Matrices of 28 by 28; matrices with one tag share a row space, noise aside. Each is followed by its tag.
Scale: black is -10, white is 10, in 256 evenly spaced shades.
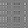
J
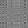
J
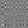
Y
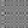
Y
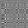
Y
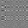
Y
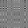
J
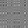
J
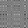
J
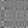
Y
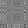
J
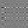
Y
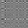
Y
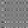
Y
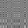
J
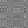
J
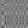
Y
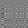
Y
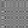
Y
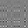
J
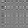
Y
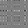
J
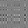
J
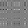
J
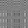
J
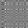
Y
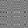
J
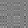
J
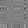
J
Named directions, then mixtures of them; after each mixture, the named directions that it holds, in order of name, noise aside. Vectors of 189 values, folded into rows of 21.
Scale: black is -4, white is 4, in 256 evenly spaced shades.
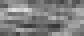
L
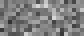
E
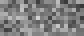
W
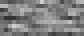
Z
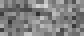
E, L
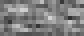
L, Z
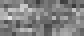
L, W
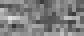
E, W, Z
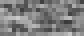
Z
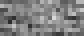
E, Z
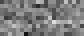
E, W, Z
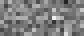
E, L, W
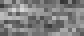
L, W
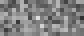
W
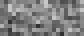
E, L, Z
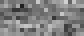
E, L, W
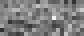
E, L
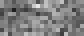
E, L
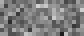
E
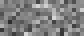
E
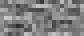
E, Z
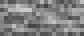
L, Z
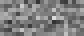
E, L, W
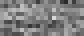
E, L, W
